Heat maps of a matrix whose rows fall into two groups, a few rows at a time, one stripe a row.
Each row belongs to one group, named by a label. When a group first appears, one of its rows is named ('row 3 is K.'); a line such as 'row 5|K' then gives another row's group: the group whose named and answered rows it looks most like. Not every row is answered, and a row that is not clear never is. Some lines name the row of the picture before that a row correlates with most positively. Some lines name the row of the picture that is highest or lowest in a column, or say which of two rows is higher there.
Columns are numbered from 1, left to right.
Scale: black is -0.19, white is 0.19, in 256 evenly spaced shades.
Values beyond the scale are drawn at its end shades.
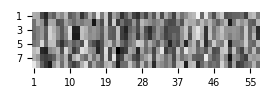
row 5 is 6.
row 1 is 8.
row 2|6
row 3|6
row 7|8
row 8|8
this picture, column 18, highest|1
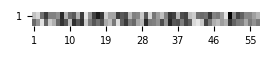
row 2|6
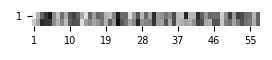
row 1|8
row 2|8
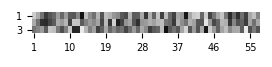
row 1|8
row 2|8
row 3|6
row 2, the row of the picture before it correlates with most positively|2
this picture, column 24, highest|2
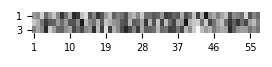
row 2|8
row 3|6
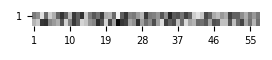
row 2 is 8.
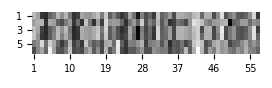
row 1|8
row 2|6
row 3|8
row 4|8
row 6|6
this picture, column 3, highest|5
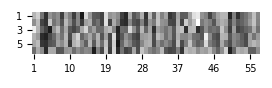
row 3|8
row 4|8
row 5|8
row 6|6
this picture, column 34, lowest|6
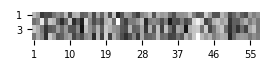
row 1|8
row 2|6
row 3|8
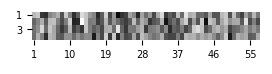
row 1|8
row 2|6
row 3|6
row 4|6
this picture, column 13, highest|2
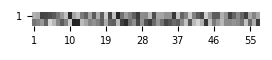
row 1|8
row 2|6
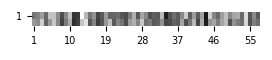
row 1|6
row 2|6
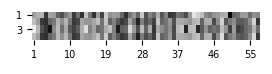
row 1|6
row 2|8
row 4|8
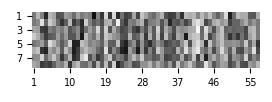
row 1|6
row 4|8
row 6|8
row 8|8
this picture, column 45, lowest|4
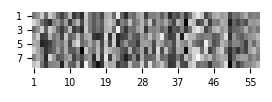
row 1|6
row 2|8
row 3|6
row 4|8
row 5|8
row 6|8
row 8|8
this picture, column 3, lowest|5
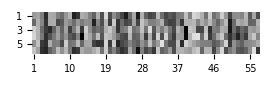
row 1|6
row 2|6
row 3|8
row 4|8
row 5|8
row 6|8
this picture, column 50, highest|6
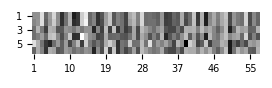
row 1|6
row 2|6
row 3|6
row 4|6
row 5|8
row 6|6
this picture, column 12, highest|5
